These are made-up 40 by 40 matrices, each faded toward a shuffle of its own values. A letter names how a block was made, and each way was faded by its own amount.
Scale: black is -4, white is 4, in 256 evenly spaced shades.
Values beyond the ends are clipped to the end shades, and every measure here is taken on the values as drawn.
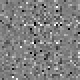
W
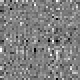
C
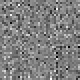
C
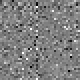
W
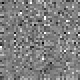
C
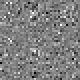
C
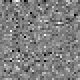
C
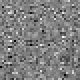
C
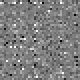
W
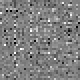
W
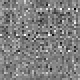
C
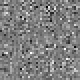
C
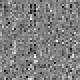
W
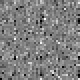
W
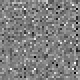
W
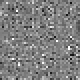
C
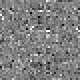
C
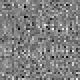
C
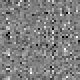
W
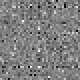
W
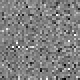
C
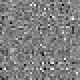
C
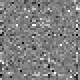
W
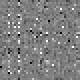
W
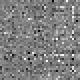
W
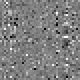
W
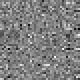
C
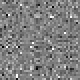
C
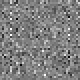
C
